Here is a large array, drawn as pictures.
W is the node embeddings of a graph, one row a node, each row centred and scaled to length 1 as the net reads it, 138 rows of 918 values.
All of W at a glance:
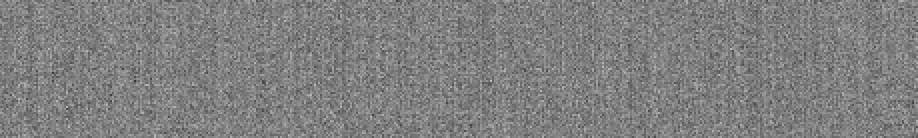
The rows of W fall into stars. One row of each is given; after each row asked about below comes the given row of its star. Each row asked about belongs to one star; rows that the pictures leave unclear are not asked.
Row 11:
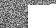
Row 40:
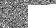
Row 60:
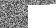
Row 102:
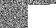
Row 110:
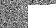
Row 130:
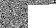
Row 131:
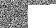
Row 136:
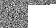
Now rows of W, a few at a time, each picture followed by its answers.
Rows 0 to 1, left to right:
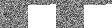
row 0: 131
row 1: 131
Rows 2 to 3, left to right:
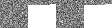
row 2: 130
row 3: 60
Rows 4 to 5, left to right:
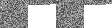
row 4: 136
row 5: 60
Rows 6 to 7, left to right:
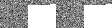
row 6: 40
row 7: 102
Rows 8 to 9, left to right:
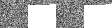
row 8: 11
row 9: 60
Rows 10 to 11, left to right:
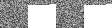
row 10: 102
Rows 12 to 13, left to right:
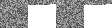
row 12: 11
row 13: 102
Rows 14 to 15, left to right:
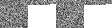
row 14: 40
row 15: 60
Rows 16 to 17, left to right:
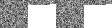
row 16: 11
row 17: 11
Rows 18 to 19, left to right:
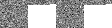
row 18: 110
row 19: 130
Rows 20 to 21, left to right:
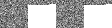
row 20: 110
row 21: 40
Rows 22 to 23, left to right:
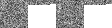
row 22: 130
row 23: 60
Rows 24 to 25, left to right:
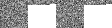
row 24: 131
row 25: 40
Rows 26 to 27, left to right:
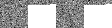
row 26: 131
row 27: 110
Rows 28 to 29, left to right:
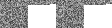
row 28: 102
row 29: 40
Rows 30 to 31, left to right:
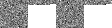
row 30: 136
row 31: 130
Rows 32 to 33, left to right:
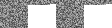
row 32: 40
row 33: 60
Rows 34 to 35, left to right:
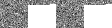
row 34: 11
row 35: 102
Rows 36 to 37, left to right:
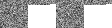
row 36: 110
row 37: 130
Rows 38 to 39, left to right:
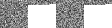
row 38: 60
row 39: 60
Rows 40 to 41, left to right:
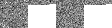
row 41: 60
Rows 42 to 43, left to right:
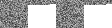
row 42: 40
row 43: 131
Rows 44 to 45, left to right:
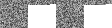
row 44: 136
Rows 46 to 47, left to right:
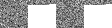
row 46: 40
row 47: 102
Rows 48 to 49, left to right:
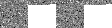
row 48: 130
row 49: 40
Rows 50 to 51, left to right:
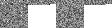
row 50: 130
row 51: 136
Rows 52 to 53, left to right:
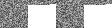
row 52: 102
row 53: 110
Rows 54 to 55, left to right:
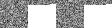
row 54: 11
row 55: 110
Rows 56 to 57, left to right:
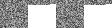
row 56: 11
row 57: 110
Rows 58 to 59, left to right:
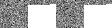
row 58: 11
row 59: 131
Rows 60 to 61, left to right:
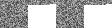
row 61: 102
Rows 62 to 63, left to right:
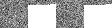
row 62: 60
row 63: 110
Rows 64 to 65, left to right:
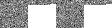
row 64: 110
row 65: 40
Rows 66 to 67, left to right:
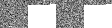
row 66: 11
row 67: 60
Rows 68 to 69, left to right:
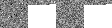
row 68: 130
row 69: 130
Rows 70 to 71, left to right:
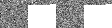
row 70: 110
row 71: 110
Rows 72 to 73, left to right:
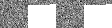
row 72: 60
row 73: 11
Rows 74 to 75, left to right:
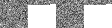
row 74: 40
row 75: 131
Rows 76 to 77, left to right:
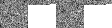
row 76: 11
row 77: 60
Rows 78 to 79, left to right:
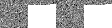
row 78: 136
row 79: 110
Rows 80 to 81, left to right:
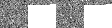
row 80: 11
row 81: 102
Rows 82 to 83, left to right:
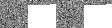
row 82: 110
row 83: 102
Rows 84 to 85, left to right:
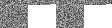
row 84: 136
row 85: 136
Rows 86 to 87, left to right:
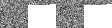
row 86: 102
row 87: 131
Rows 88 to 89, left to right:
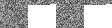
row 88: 130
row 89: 102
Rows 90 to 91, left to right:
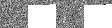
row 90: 60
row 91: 130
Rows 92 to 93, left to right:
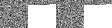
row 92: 40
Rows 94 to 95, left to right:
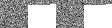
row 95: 102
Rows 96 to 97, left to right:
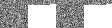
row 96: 11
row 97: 110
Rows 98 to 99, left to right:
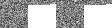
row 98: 60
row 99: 102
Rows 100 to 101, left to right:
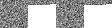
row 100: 136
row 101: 136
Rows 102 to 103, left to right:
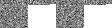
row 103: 136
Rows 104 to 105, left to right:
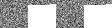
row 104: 40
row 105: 102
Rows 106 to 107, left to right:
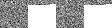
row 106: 102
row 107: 40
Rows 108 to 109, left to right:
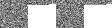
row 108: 110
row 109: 131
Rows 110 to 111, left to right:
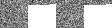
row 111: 60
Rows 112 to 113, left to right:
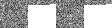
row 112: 60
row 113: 60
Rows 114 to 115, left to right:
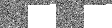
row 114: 11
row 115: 131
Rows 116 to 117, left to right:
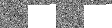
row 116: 131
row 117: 110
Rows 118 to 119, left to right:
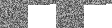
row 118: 136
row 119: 40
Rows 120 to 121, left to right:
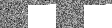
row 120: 60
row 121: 11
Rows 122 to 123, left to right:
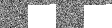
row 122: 131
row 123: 11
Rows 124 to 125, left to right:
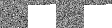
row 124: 136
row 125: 136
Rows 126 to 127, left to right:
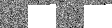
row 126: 130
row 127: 136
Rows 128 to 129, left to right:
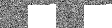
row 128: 131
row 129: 136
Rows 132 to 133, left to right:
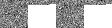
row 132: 131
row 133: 60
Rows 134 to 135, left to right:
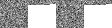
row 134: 11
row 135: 136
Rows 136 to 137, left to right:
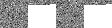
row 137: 131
